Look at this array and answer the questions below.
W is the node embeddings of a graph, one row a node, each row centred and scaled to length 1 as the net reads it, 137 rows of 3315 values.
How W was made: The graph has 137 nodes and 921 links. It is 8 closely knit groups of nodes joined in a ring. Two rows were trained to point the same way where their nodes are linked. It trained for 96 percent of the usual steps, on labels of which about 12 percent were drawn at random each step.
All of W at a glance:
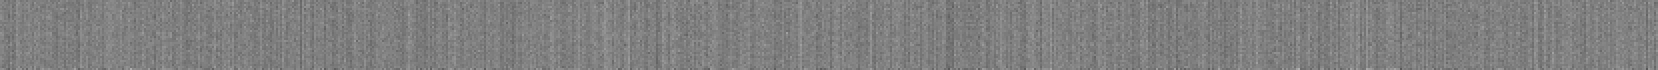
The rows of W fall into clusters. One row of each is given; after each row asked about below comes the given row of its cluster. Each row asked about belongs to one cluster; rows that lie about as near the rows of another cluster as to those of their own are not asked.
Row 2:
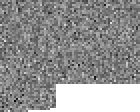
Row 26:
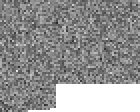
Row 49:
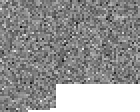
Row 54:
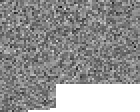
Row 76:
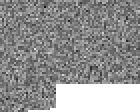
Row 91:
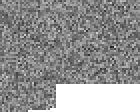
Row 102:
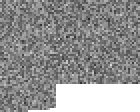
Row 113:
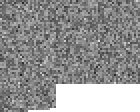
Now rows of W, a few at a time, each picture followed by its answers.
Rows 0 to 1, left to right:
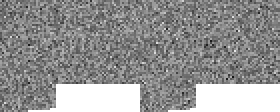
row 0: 113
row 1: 2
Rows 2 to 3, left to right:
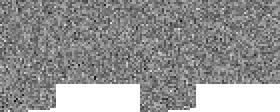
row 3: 54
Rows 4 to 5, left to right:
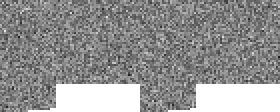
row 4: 26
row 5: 26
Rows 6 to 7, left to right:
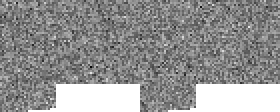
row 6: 91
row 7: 26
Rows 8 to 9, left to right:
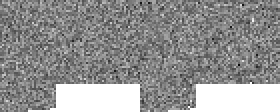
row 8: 91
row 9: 2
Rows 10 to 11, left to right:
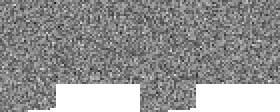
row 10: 76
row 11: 91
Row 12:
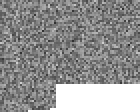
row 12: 91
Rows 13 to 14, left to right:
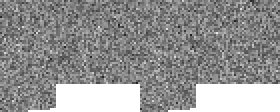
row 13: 102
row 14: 102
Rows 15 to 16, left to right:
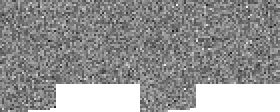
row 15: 91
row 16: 2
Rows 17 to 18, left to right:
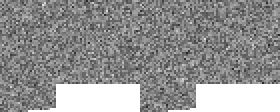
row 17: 54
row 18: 54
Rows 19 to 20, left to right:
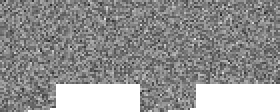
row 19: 54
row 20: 76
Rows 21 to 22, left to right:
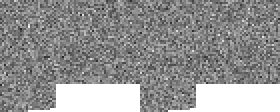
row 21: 76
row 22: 102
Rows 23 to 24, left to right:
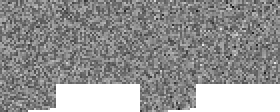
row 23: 54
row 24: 113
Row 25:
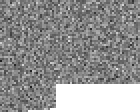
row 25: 102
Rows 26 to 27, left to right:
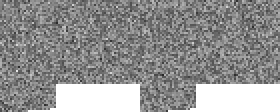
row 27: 91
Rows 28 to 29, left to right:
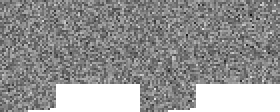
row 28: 76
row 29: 76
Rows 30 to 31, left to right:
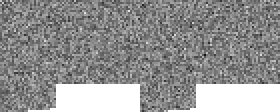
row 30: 113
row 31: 26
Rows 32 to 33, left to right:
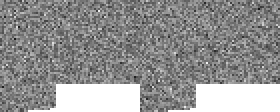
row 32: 76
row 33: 76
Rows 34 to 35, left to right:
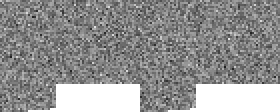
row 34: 49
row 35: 113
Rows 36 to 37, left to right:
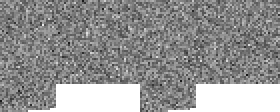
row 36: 102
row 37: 49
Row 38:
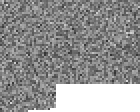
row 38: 76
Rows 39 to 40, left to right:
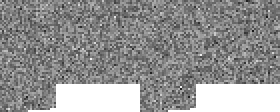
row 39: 26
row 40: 2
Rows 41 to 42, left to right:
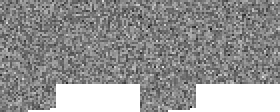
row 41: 26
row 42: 91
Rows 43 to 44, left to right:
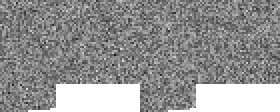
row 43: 91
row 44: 113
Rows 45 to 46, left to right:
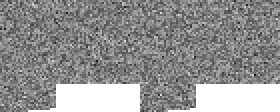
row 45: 54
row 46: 54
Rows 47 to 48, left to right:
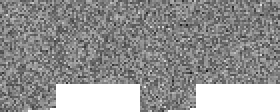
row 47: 49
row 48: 26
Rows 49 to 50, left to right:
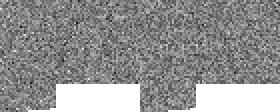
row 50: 102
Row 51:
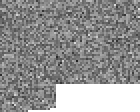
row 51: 91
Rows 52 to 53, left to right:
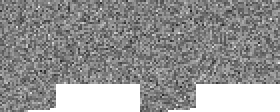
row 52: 76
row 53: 54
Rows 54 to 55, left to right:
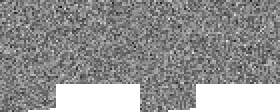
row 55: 102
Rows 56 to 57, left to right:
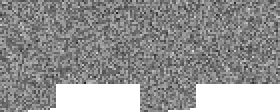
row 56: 2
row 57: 102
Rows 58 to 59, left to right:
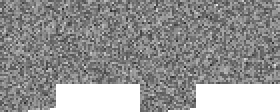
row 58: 102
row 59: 54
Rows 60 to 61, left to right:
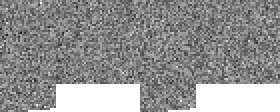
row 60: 91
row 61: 49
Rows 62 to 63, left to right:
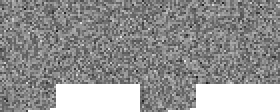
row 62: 2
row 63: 113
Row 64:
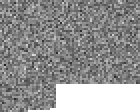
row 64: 76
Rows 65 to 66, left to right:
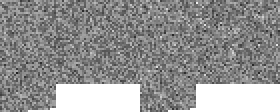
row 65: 49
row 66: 49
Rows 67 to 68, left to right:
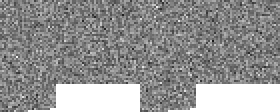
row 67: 26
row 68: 76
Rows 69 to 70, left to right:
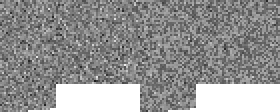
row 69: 102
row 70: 49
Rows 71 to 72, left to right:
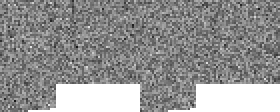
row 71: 49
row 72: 76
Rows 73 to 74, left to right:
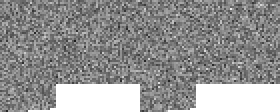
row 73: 102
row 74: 76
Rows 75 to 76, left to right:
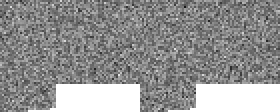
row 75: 113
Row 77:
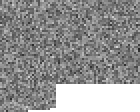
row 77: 91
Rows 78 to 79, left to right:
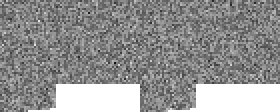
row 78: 113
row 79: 113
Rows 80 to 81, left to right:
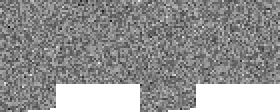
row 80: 26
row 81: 54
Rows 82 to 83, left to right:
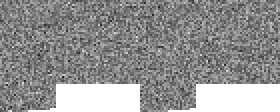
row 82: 26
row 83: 102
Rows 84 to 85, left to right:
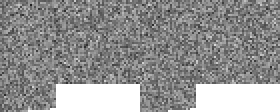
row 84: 113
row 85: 91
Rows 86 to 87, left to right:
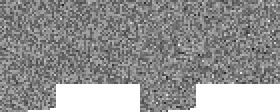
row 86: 102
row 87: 2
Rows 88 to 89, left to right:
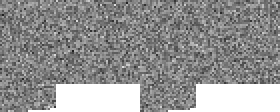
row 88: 91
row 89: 2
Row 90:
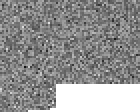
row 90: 2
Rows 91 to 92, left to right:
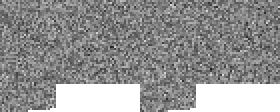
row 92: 76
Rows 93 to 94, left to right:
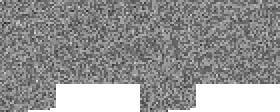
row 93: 76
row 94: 2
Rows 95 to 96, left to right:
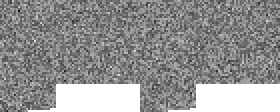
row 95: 26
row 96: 49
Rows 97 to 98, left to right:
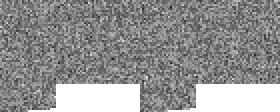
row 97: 26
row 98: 113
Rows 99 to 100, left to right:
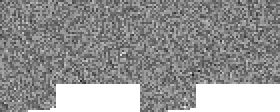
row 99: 26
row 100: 76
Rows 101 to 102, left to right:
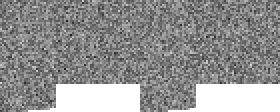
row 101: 113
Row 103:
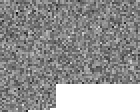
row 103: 102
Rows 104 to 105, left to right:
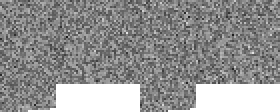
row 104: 49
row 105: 91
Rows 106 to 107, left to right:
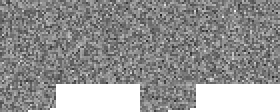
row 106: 91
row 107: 91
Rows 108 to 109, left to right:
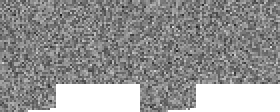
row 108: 26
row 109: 102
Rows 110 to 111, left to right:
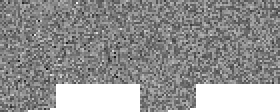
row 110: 26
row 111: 2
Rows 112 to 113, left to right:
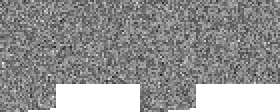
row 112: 26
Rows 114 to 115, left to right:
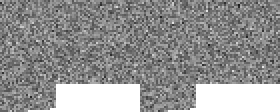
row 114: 76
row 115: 76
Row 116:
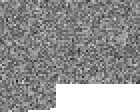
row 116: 76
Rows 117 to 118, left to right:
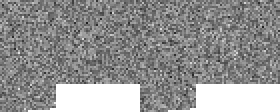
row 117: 49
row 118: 113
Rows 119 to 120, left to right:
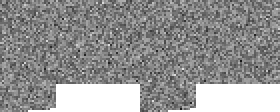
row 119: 91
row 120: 54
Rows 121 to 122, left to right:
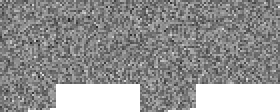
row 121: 113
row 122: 113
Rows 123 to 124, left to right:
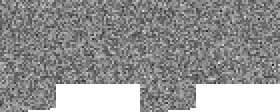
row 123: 91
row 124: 91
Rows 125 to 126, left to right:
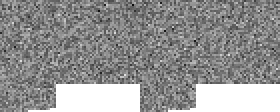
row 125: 2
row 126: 113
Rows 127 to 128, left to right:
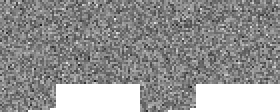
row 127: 102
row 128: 26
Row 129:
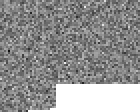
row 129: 102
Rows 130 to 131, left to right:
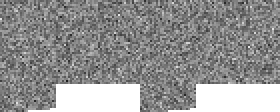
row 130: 113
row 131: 54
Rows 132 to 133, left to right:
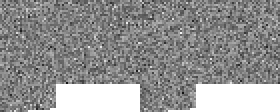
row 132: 26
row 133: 113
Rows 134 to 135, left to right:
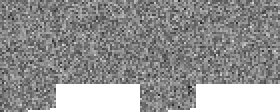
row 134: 113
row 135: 26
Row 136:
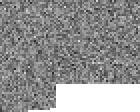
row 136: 76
